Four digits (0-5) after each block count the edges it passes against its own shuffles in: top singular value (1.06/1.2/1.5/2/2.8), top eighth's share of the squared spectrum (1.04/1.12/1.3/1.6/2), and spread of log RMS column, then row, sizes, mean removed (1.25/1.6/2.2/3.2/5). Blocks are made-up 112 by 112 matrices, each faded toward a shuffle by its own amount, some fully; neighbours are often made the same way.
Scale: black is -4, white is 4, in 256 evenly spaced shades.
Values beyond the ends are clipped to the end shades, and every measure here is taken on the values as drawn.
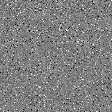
3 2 0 1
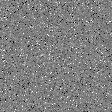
0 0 0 0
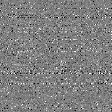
4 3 1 3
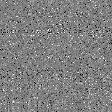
3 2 0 2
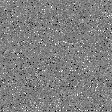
3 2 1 2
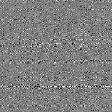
4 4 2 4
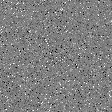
0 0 0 0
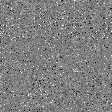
3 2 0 2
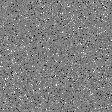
0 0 0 0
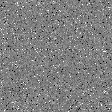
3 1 0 1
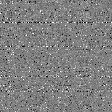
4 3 1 3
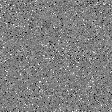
3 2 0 1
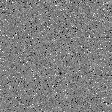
1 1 0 0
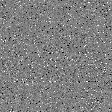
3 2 0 1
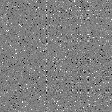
4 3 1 1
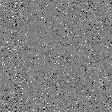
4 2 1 1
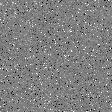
1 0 0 0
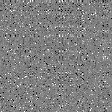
4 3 2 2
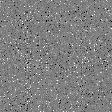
3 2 1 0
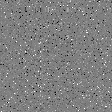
3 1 0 0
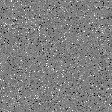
3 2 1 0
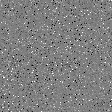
2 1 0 0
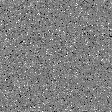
2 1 0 0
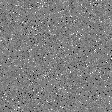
2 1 0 0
